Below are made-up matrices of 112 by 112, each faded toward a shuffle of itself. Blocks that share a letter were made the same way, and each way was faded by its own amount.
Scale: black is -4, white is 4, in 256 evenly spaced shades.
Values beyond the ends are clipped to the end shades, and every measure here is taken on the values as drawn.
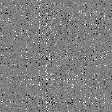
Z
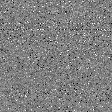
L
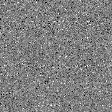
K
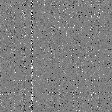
Z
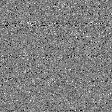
K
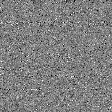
K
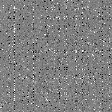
Z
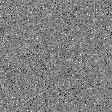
L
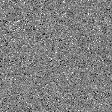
K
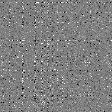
Z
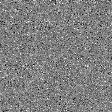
K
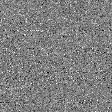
K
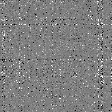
Z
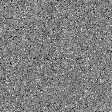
K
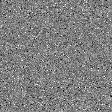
K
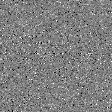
L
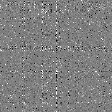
Z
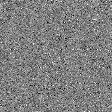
K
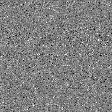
K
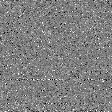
L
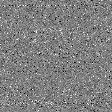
L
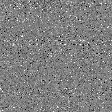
L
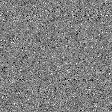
K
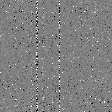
Z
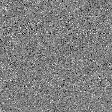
K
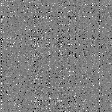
Z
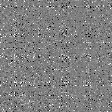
Z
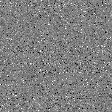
L
